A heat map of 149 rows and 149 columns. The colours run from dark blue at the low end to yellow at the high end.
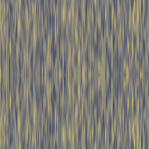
The top and bottom halves mirror each other. The values follow a bell shape. The grain runs up and down.
